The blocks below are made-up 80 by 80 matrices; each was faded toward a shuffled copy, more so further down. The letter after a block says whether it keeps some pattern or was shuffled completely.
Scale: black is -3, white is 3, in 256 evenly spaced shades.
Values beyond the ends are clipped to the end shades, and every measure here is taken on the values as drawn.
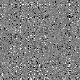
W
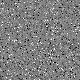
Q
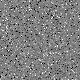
Q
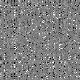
W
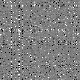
W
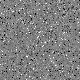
Q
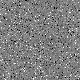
Q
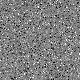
Q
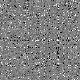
W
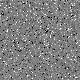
Q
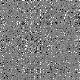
W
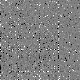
W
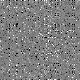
W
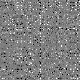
W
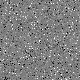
Q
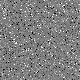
Q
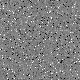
Q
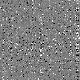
W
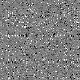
W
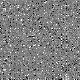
W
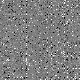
W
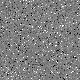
Q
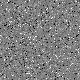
Q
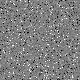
Q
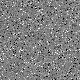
Q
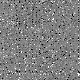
W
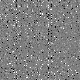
W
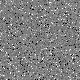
Q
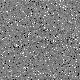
Q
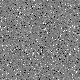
Q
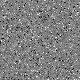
Q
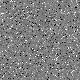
Q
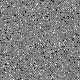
Q
